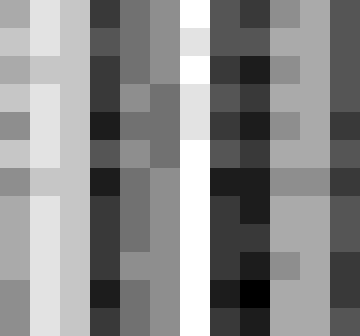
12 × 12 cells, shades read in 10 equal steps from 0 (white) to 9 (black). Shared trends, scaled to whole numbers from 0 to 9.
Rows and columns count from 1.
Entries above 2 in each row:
9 8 9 8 9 8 9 9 9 9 9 9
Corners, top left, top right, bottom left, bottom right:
3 6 4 6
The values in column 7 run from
0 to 1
